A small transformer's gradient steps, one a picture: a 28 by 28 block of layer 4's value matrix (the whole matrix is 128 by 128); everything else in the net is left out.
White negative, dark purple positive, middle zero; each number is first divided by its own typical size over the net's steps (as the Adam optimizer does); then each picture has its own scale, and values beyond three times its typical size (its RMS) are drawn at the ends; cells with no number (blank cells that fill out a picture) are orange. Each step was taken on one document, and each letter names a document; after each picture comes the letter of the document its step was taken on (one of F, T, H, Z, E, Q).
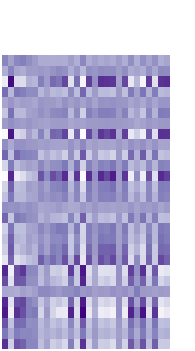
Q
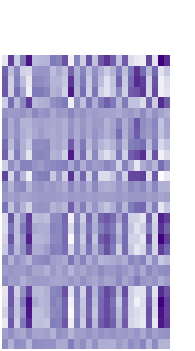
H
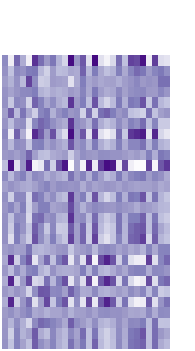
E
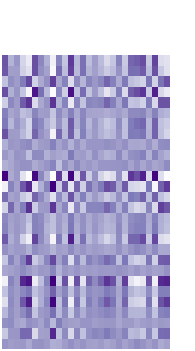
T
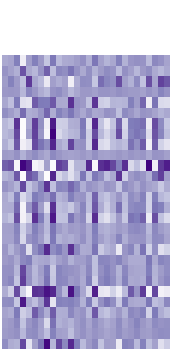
E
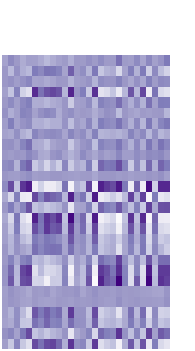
E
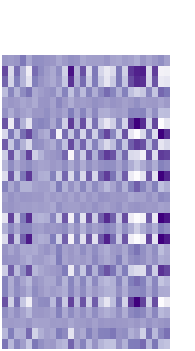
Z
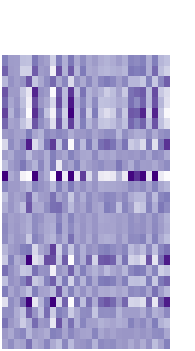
T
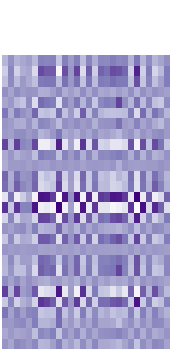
Q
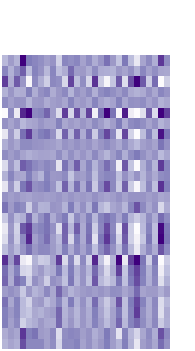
Z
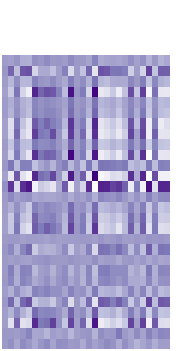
E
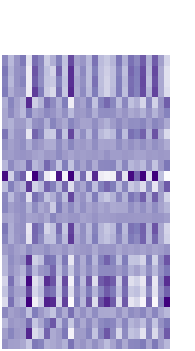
T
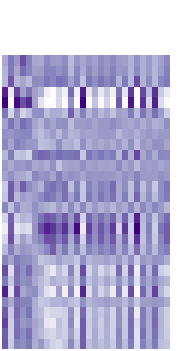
Q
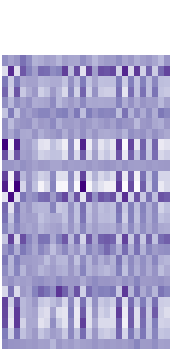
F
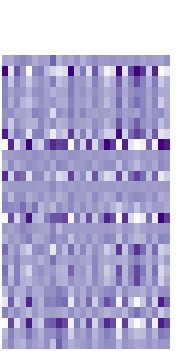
H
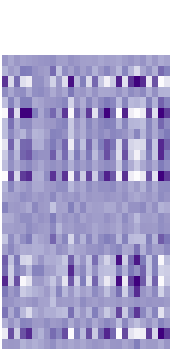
H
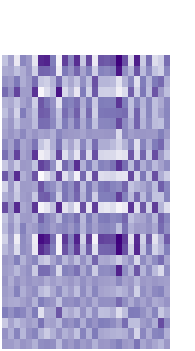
Q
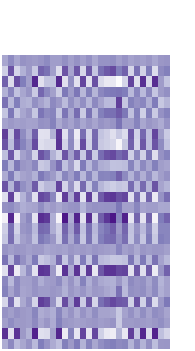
F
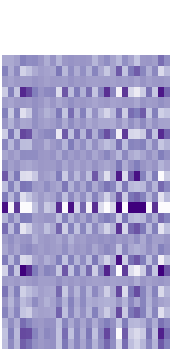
Z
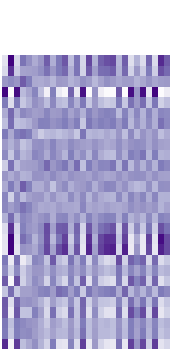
Q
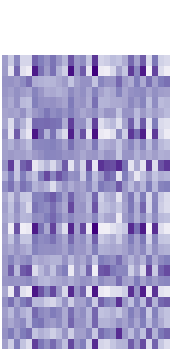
E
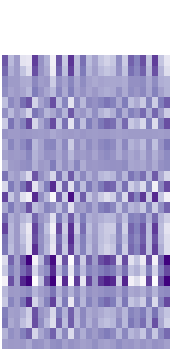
T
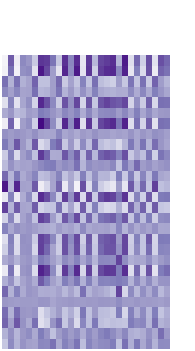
F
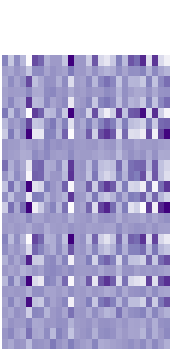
T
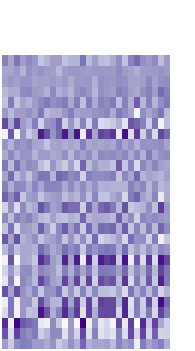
F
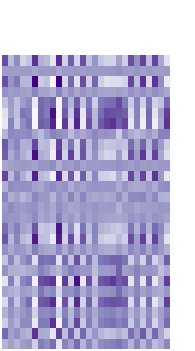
T
